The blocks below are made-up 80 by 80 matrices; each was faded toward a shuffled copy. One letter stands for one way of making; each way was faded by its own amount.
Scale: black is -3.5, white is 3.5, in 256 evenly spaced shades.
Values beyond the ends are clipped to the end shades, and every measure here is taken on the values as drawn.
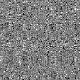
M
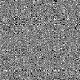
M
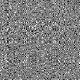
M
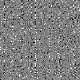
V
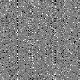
V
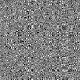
M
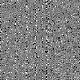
V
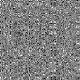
M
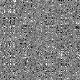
V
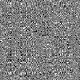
M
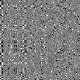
V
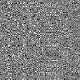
M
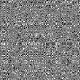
M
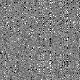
V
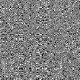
M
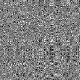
M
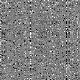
V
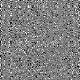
V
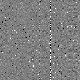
V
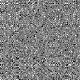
M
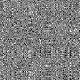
M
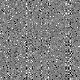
V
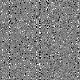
V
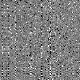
V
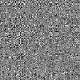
M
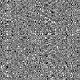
M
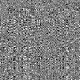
M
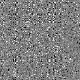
V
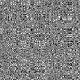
M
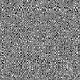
M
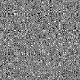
M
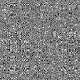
M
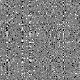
V
